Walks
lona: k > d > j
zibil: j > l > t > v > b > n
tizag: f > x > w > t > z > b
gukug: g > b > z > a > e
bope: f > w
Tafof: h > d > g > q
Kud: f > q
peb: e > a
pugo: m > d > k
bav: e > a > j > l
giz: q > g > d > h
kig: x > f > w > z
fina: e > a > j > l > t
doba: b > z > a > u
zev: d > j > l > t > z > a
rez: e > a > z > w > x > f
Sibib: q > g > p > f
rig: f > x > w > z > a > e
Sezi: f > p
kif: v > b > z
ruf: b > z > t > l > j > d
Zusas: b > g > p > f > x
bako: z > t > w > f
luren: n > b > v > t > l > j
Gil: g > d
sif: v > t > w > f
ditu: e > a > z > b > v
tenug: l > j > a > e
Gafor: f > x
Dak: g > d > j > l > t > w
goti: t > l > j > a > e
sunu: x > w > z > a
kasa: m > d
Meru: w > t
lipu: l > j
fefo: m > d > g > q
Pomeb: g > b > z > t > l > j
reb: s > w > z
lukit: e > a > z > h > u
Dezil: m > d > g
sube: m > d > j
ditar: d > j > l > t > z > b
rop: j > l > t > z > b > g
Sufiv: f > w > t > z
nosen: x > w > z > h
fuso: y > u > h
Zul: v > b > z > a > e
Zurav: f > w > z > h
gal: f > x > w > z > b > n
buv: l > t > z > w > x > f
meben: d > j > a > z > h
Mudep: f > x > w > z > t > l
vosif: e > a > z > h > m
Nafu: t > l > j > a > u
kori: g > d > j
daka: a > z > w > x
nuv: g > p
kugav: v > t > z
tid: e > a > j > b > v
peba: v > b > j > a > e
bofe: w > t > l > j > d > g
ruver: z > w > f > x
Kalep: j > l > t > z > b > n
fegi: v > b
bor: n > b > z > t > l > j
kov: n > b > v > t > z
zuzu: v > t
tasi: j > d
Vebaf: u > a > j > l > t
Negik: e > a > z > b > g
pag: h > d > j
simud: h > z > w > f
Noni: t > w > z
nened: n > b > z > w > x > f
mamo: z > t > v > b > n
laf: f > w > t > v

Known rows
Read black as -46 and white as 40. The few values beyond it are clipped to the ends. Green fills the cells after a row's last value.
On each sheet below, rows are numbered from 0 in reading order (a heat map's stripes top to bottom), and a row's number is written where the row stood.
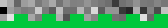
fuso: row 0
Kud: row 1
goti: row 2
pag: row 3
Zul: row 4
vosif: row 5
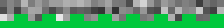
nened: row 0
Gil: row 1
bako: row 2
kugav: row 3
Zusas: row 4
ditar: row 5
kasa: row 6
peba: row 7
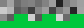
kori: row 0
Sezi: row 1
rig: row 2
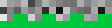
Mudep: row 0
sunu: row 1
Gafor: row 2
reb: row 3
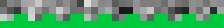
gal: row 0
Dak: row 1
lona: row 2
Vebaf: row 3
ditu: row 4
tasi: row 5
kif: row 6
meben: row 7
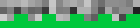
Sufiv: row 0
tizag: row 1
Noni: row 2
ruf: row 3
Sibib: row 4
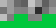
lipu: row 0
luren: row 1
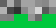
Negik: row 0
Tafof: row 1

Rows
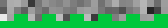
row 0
bope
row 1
peb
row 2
bav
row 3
Dezil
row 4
zuzu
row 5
Kalep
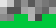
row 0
Pomeb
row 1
tenug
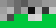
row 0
sube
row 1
nosen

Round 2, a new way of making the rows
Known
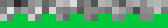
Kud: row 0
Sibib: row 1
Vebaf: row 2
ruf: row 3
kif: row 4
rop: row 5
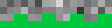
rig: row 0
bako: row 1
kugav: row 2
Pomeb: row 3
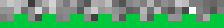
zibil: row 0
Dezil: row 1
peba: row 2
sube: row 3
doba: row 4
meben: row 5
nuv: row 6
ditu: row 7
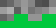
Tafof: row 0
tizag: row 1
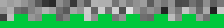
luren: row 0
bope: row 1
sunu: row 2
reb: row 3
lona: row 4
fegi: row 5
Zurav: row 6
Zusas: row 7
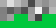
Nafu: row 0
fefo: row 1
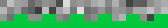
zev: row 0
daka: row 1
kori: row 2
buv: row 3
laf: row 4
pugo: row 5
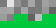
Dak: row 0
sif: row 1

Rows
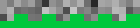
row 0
bor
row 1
nosen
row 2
bofe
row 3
simud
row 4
kov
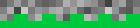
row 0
gukug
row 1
Mudep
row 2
ditar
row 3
Sezi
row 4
tid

